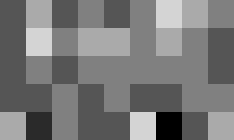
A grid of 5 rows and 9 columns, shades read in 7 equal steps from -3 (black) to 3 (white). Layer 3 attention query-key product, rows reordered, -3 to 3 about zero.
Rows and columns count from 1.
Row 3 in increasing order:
-1 -1 -1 0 0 0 0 0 0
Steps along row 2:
up down up same down up down down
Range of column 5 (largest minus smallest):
2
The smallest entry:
-3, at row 5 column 7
